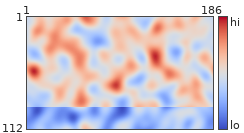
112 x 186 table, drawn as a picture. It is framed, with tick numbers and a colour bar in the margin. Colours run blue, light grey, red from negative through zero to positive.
Overall the values sit about 50% of the way up the scale. The top part is higher, up to a seam about 80% of the way down. The values follow a bell shape.
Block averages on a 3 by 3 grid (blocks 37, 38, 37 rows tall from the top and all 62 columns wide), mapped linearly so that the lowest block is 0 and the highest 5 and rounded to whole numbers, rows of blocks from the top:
5 3 4 | 4 4 4 | 0 0 1
